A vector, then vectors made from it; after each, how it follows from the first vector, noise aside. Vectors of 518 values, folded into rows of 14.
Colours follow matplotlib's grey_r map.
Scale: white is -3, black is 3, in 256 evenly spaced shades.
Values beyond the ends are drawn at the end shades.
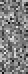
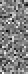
sign-scrambled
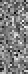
reversed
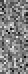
wrapped around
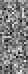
wrapped around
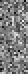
reversed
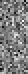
reversed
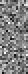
sign-scrambled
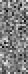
wrapped around
